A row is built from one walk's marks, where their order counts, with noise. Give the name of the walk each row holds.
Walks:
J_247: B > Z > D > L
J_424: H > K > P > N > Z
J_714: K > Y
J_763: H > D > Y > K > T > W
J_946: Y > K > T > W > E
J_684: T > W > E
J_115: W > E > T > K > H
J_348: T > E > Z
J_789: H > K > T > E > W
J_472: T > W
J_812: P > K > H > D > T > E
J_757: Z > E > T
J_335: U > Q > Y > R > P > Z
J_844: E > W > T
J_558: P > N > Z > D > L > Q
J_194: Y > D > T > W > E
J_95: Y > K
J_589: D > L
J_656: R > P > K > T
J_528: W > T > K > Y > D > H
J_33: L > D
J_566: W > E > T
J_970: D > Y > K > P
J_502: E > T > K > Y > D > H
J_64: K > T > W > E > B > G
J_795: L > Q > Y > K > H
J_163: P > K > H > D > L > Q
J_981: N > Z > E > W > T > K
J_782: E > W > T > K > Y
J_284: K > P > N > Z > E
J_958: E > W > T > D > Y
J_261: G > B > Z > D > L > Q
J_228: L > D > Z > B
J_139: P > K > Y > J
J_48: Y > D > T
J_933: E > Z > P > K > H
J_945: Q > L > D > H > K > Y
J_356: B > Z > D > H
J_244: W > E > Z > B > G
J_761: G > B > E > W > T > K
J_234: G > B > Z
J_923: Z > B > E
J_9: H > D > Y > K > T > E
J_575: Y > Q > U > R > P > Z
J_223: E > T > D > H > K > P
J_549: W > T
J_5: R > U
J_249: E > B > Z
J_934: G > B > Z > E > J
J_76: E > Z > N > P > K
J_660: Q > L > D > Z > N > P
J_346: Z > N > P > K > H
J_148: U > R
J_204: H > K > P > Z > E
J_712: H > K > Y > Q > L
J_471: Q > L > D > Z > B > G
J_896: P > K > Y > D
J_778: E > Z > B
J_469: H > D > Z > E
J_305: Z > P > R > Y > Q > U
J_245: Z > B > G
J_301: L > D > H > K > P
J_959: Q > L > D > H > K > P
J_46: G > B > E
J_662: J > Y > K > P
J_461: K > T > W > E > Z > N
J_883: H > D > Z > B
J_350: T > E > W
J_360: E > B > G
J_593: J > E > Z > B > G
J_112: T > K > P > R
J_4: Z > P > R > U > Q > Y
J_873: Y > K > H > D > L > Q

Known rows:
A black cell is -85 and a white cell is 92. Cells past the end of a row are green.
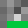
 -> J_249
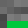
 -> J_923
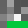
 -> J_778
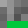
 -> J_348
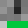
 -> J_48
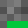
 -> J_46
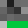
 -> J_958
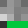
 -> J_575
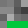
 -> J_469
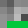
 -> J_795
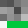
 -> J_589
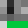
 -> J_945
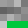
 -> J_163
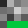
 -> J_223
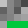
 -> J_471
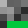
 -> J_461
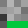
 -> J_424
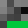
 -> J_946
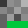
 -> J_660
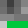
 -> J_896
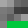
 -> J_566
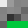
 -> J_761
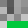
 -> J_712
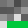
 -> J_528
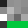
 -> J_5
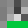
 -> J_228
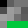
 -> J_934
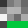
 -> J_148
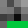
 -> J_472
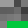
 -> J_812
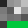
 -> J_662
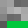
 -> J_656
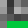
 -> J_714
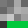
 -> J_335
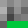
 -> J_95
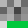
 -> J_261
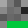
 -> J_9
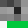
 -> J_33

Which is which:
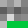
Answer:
J_558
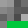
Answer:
J_757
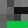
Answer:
J_194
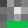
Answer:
J_346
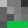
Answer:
J_64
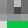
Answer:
J_873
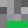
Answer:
J_234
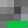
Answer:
J_549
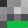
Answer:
J_301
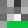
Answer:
J_883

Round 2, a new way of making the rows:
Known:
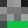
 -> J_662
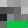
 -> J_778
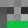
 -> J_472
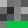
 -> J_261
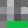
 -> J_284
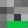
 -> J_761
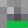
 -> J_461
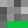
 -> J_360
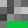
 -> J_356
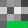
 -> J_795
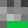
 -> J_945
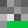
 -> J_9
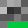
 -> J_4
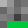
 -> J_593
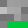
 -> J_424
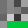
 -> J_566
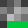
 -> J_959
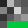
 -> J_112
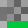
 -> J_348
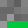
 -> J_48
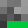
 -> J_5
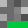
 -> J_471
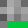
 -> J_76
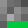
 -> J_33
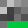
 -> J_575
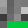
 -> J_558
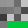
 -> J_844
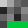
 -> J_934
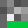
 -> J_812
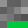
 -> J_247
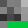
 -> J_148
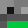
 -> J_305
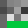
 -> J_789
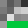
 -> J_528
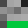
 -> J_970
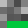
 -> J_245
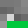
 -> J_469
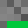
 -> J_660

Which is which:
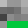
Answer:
J_249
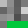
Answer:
J_244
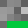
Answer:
J_95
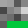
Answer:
J_64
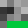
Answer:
J_883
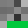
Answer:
J_757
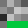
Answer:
J_933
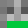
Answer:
J_763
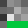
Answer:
J_223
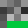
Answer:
J_350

